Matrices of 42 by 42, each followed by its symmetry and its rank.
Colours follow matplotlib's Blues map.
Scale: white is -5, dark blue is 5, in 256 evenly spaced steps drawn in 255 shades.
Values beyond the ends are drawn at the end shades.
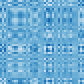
antisymmetric, rank two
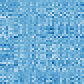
neither, rank five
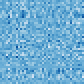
neither, rank five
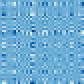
antisymmetric, rank two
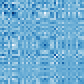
symmetric, rank three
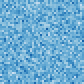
neither, full rank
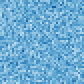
neither, full rank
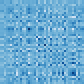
symmetric, rank three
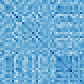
symmetric, rank five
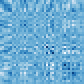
symmetric, rank three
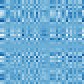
neither, rank two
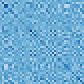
symmetric, rank five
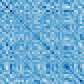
symmetric, rank five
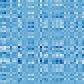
neither, rank two
